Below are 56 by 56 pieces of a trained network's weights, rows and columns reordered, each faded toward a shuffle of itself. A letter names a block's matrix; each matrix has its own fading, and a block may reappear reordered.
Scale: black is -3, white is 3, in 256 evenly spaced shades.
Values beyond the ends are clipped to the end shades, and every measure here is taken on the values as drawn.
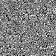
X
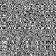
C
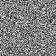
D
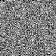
X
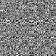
C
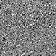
X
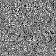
X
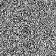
D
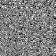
X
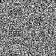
D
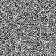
D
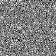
X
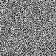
X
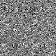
X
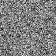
D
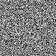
D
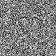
D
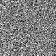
D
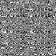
C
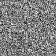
D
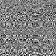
C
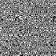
C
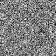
D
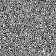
X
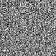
D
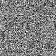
D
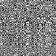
C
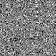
X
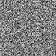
D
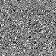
X
